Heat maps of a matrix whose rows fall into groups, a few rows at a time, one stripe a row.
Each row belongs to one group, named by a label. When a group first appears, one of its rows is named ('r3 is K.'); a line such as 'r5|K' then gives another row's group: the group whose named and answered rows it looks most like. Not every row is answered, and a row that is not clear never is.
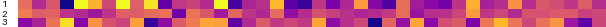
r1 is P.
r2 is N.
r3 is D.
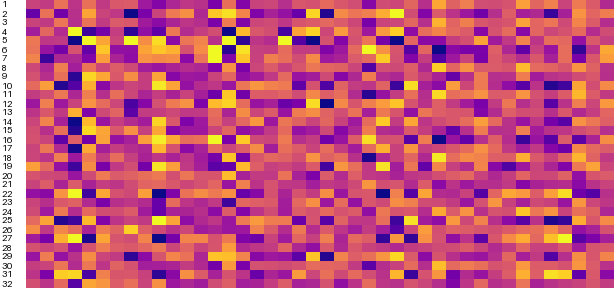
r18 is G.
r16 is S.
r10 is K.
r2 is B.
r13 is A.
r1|G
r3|G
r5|P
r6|S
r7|S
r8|G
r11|G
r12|B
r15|P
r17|K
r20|P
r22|D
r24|G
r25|K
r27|D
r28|P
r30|G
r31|D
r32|P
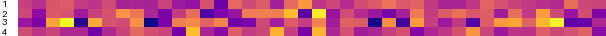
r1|A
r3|D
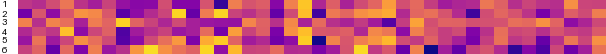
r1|A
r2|B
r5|B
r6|S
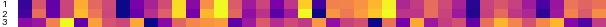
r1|B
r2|B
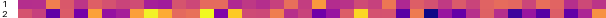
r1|D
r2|S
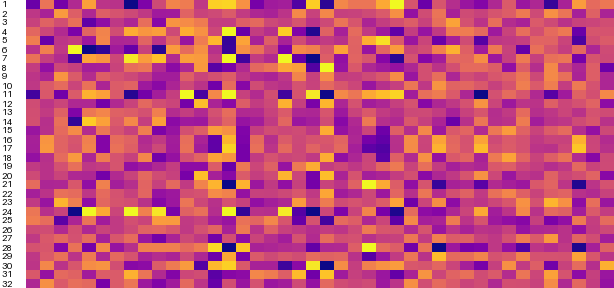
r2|D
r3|A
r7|P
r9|D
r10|G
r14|P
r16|G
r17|G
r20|N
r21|S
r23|D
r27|G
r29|G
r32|G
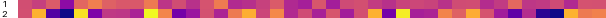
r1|P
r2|K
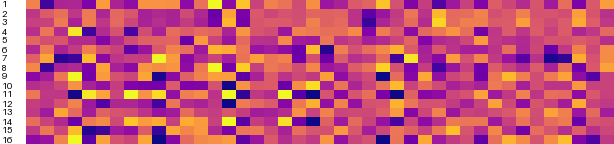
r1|S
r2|G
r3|G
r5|N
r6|B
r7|K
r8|S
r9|D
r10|A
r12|A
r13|D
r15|A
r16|D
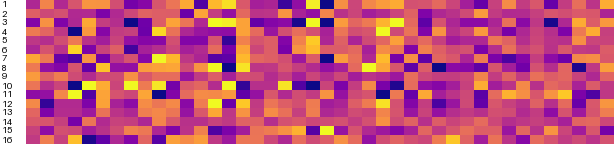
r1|B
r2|N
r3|B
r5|A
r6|A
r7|K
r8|S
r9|N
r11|D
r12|S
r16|A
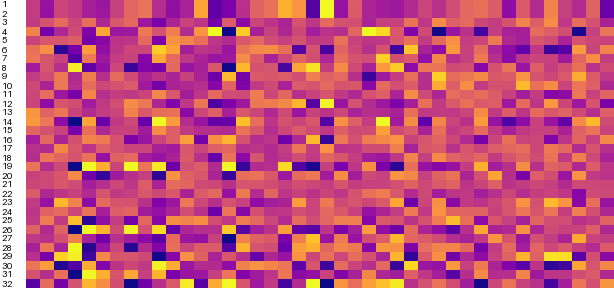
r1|N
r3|G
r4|S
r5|A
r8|A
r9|G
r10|G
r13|N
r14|K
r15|K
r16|B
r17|D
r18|G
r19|P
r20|A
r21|A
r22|S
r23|D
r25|A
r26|P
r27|A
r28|A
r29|D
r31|P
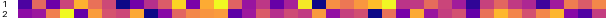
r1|B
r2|D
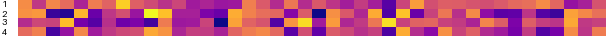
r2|K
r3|A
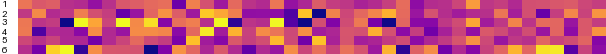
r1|N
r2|B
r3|P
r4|S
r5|N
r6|D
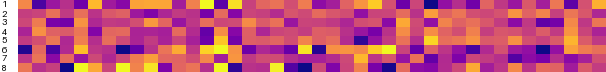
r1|S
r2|G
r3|K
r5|G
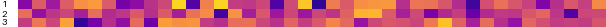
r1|B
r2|S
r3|A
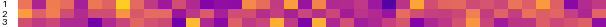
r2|N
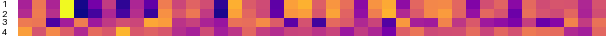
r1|A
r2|A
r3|K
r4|N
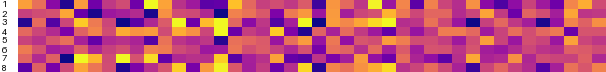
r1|K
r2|A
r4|P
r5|A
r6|K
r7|P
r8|B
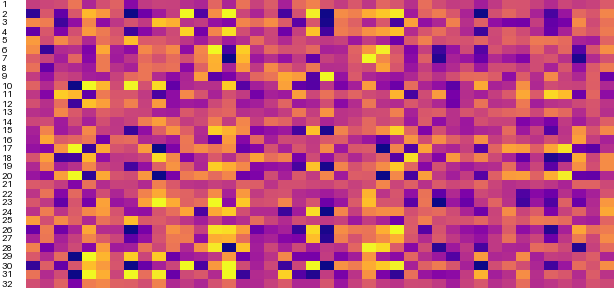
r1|A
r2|B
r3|K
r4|B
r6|S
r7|S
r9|N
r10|P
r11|D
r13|D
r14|S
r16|G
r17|D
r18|K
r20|D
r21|K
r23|S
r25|N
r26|B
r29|P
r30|B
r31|P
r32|P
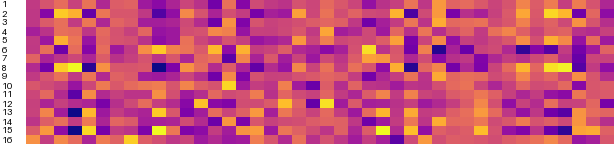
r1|G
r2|D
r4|D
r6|S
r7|S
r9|G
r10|P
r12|N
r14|G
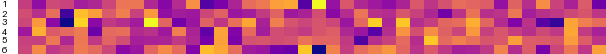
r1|N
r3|K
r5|G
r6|B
